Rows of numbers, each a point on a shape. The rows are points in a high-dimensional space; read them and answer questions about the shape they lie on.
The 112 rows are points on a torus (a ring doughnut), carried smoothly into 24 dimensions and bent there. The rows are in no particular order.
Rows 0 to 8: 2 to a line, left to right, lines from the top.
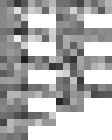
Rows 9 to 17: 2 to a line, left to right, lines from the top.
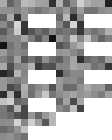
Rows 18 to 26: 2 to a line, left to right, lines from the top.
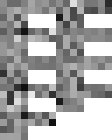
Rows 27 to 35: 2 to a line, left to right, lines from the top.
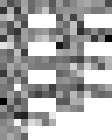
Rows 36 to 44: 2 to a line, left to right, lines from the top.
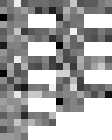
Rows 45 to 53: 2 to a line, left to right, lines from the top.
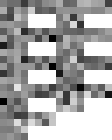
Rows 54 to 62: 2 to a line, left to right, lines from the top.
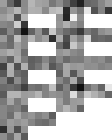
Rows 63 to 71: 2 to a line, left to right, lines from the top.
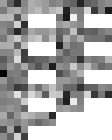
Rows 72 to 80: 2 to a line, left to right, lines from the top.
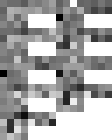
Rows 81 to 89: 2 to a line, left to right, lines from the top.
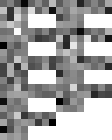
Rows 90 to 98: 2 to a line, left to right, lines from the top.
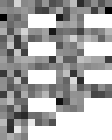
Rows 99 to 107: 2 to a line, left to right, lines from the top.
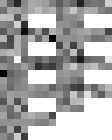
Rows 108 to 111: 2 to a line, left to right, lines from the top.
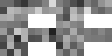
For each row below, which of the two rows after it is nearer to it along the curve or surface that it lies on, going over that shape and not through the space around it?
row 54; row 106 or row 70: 106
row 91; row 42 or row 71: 42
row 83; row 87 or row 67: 67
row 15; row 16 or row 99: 99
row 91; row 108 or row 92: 108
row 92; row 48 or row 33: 33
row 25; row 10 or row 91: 91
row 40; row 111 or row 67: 67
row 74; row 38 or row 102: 102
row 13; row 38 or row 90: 90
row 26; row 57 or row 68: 68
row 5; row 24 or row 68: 68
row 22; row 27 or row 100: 27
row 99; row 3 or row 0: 0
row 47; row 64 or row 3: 64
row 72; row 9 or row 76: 9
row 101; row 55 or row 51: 55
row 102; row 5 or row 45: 5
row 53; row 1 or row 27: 1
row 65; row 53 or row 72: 53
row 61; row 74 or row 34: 74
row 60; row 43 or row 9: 9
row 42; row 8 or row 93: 8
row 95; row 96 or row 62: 62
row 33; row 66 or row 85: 85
